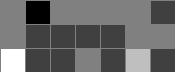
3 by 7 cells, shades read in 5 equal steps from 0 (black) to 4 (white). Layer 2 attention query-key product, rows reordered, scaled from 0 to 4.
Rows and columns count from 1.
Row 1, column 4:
2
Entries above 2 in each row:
0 0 2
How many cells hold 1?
9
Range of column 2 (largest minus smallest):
1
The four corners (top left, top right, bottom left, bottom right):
2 1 4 1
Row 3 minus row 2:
2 0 0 1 0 1 -1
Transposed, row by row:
2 2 4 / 0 1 1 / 2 1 1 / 2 1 2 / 2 1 1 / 2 2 3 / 1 2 1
